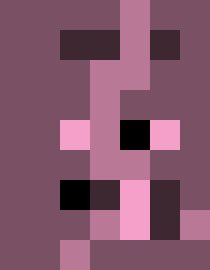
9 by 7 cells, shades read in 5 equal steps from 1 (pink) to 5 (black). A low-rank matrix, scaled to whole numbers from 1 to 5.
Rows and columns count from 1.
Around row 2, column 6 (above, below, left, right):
3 3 2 3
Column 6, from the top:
3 4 3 3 1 3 4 4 3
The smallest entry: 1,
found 4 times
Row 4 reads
3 3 3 2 3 3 3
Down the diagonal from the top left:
3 3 3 2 5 3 3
